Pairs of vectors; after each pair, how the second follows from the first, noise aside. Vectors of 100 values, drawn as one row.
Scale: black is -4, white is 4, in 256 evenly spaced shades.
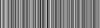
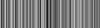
sign-scrambled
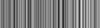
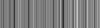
partly zeroed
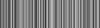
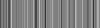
partly zeroed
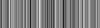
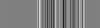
partly zeroed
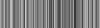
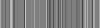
partly zeroed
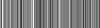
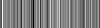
sign-scrambled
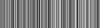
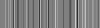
partly zeroed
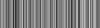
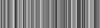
sign-scrambled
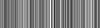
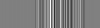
partly zeroed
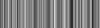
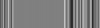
partly zeroed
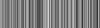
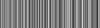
sign-scrambled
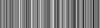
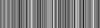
sign-scrambled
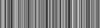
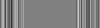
partly zeroed
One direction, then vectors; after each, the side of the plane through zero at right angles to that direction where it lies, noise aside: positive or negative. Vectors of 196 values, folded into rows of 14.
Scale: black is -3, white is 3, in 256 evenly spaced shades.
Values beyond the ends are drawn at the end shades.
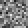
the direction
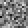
negative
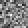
positive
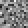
negative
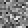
positive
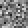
negative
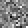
negative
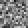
positive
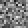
positive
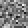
negative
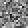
negative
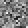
negative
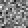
positive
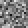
negative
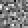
positive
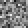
positive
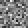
positive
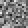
negative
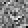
positive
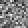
positive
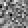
negative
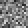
positive
